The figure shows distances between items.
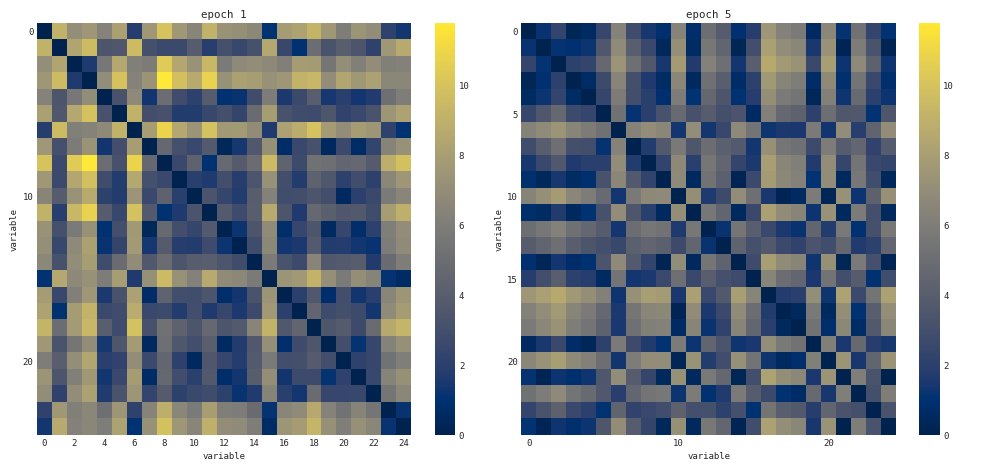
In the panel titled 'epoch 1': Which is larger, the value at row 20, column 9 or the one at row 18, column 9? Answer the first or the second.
the second
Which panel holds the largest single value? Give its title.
epoch 1
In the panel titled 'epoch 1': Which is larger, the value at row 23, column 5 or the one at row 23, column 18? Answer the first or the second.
the second
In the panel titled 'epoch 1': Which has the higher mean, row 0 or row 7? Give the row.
0
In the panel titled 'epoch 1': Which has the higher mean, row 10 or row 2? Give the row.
2
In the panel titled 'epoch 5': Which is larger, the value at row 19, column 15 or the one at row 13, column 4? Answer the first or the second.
the second
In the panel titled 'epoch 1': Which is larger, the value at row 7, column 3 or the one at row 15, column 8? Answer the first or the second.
the second
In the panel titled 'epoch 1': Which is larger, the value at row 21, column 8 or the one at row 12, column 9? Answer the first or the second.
the first
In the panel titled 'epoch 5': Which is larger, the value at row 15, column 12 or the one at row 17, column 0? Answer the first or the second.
the second
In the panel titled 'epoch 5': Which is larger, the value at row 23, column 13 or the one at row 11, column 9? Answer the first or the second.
the first
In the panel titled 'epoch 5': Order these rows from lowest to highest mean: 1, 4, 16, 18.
4, 1, 18, 16
